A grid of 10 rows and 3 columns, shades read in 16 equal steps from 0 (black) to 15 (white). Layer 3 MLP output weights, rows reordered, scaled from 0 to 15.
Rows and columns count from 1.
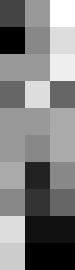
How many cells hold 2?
1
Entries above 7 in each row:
2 2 3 1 3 3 2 1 1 1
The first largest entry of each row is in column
3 3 3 2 3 3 1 1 1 1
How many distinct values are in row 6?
3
